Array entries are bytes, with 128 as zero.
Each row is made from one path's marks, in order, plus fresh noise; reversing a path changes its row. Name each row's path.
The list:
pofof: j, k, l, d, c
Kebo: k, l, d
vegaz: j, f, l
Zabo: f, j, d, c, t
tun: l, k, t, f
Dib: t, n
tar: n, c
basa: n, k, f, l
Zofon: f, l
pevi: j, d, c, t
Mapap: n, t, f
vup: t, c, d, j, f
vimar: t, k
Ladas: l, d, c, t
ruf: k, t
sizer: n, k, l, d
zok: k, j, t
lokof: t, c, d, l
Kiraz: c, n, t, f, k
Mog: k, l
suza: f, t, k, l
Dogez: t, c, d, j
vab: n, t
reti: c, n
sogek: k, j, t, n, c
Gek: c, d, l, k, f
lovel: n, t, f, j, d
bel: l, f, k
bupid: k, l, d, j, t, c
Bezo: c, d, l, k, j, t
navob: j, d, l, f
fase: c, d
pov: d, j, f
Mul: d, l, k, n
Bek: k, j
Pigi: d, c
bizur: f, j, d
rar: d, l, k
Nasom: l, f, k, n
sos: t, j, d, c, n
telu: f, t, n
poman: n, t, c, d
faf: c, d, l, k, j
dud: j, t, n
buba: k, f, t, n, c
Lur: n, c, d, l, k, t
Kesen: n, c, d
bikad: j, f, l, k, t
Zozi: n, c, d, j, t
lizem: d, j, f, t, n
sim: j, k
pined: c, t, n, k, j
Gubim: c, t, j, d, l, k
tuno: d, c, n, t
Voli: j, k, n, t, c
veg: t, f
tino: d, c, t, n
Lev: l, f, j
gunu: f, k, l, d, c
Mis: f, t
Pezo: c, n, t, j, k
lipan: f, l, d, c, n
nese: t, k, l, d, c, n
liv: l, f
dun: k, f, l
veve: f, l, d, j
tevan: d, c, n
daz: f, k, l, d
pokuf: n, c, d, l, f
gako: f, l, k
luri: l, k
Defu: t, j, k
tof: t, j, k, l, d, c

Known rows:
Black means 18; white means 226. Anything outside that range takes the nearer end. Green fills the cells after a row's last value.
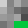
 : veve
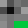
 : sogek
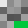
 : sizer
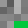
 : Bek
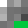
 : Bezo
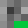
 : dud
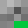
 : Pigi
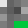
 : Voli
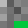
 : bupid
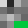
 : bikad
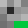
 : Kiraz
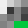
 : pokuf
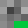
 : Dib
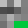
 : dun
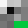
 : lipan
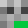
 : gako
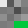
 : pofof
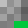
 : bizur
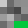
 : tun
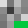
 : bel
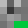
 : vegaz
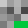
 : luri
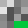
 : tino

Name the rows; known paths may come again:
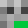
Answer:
gako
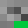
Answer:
veg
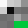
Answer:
lipan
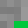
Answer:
vimar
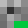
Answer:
Zofon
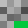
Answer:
Kebo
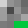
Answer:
Pezo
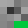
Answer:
telu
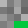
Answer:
sim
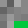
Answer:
ruf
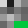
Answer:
bikad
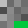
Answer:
zok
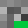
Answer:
lizem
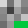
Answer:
bel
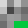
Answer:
Gek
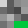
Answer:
tun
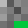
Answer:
bupid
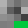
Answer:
Mapap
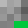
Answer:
bizur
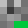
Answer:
vegaz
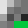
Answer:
Zozi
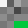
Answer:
pofof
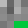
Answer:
pined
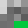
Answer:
Ladas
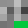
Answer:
Gubim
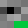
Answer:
buba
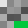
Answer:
sizer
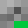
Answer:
Pigi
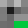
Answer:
nese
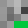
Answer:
rar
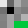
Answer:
Nasom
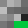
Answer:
vup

